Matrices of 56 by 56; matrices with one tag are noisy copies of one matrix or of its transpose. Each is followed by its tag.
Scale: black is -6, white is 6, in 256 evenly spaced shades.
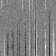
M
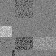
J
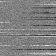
M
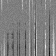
M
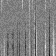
M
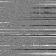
M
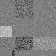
J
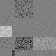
J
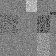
J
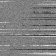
M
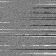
M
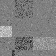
J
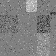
J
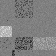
J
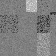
J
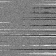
M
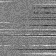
M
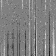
M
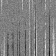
M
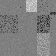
J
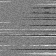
M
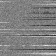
M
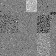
J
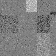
J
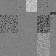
J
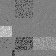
J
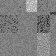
J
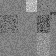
J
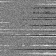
M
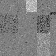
J
